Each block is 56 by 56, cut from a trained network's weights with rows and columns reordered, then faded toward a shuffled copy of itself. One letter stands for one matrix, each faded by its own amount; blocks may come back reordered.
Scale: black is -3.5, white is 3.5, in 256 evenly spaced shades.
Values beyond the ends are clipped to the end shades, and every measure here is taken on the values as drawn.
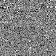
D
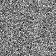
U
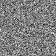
U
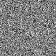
U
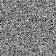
D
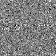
D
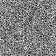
U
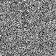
U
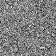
U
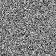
U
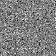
D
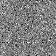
D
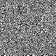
D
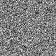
U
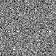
D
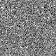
D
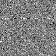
D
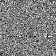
D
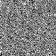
U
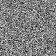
U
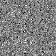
D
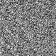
U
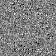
D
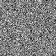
U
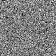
U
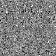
D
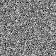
U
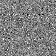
D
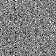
D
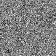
U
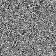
U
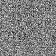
U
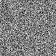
U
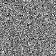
D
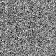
U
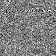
D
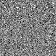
D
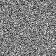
U
